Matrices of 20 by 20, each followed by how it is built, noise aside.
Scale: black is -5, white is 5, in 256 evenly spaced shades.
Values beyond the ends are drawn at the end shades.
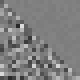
lower triangular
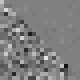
lower triangular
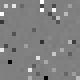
sparse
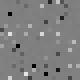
sparse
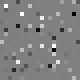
sparse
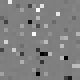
sparse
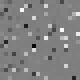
sparse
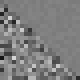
lower triangular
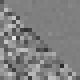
lower triangular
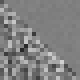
lower triangular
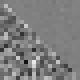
lower triangular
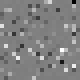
sparse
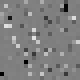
sparse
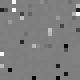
sparse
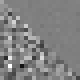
lower triangular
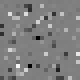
sparse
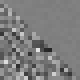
lower triangular
